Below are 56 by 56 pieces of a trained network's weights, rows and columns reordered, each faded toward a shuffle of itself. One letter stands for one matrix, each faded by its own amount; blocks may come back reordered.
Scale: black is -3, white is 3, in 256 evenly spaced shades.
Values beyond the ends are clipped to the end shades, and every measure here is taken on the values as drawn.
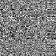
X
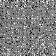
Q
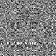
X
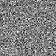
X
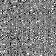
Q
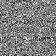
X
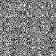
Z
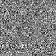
X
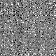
Q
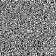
X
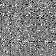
Q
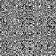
Z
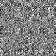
X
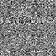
X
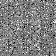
Q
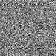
X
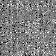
Q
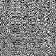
X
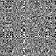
Z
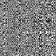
Z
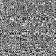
X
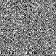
X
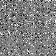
Q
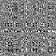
Z
